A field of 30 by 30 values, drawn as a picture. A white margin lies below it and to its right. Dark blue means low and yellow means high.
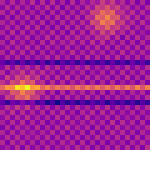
Bumps: two. Mirror symmetry: none. Odd lines: rows 13, 18 and 21.
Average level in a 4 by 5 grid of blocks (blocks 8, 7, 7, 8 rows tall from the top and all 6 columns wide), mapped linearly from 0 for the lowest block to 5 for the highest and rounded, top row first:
1 1 1 5 1
0 0 0 0 0
5 2 1 1 1
1 1 1 1 1
